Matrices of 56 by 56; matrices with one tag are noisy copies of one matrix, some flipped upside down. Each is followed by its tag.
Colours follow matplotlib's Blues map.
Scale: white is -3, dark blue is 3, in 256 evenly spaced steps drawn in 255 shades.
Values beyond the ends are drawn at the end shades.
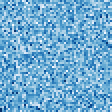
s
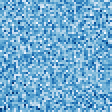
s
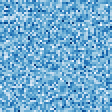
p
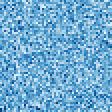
s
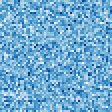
p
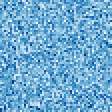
s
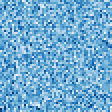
s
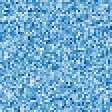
p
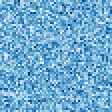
p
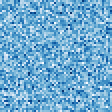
p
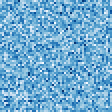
p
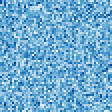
s
